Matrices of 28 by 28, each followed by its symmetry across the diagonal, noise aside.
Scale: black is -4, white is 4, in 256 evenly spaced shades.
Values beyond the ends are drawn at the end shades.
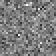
neither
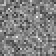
symmetric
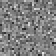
antisymmetric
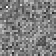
symmetric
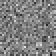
antisymmetric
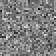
neither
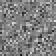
antisymmetric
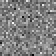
neither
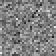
neither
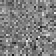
antisymmetric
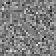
antisymmetric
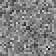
symmetric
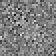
symmetric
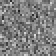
neither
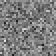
neither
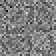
symmetric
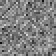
symmetric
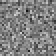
neither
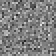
antisymmetric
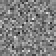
antisymmetric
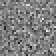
antisymmetric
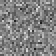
neither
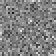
symmetric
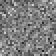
symmetric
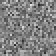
neither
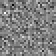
antisymmetric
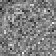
symmetric
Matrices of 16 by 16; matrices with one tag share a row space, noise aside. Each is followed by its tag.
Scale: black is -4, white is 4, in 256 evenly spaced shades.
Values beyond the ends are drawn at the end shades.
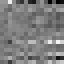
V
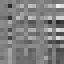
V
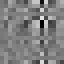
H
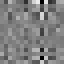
H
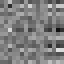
V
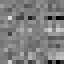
V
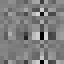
H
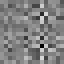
H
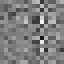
H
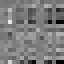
V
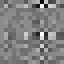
H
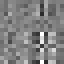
H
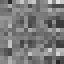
V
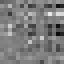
V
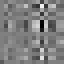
H
